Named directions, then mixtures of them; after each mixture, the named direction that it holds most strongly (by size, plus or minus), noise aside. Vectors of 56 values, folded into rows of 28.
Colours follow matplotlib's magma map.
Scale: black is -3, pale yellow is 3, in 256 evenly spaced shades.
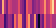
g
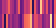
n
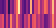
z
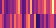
g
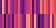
g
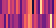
n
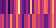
z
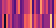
n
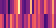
z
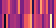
n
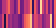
n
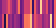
n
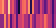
z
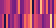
n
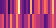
z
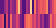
z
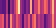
z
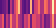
z
